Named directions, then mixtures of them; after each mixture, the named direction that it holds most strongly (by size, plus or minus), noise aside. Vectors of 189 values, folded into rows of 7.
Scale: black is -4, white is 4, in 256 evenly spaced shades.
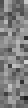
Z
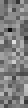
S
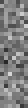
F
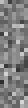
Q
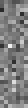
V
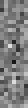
V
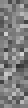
Q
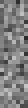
F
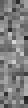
S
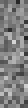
S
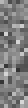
Q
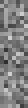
F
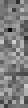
S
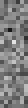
S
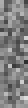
Z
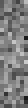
Z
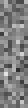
Q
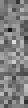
S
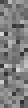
Q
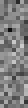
S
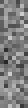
F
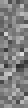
Q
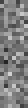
F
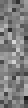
S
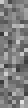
Q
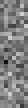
F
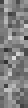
F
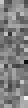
Z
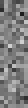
V
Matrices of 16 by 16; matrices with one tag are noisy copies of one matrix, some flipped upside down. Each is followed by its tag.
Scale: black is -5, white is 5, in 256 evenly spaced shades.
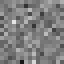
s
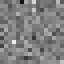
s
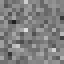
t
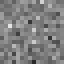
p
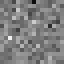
p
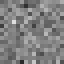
s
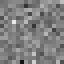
s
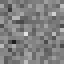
t
